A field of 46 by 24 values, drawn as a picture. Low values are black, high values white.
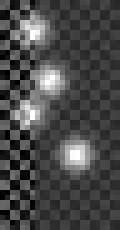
The ninth with the highest average is the centre. On average the colour sits 30% of the way up the scale. No row or column stands out. A vertical seam about 30% of the way across splits the table, and the right part is calmer. There are four bumps.
